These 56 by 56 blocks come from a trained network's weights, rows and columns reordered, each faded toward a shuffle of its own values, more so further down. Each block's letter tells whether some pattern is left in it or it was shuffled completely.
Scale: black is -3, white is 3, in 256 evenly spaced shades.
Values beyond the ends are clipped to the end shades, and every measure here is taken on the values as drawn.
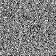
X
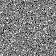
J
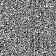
X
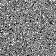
J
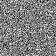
J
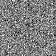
X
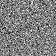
J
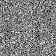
X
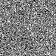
X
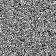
J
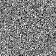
X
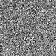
X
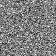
J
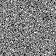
J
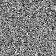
J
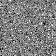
J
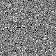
X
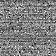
X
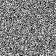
J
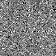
X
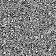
J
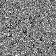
J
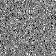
X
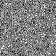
J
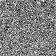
J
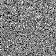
X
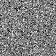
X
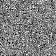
J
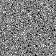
X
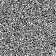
J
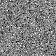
J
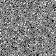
J
